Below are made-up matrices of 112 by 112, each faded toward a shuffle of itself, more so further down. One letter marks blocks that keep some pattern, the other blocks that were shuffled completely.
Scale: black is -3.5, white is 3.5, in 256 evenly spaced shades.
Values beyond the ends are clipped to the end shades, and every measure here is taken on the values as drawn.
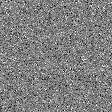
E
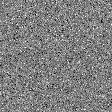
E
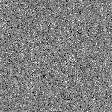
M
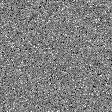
E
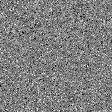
M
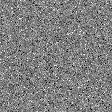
M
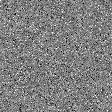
E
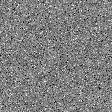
M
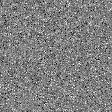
M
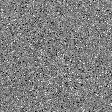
E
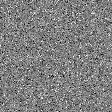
E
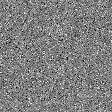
E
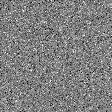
E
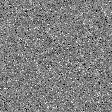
E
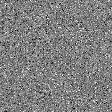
M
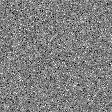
E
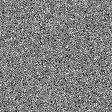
E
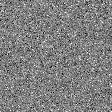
E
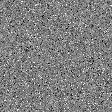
E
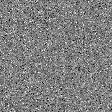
M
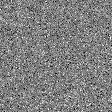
M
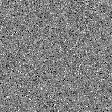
M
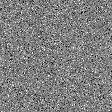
M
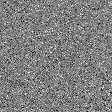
E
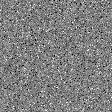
E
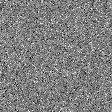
E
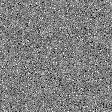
E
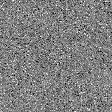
E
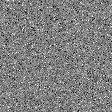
M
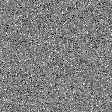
M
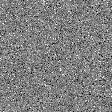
M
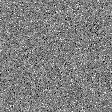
E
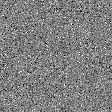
M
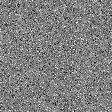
E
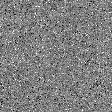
M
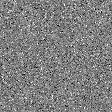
M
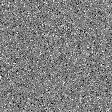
E
